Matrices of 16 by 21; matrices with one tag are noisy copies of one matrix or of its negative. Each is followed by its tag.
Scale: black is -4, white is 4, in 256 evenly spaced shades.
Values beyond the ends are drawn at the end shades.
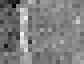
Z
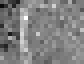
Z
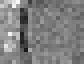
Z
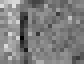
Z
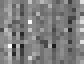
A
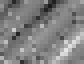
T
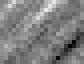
T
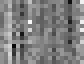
A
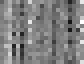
A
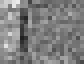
Z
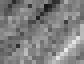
T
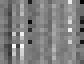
A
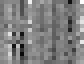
A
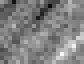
T
